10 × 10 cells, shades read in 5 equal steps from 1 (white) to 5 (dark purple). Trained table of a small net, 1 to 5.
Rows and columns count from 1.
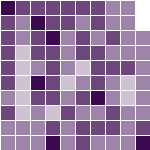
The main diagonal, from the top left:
5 3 4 4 3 3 5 4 3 5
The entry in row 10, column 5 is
3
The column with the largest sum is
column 4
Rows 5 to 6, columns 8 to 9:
4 4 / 3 2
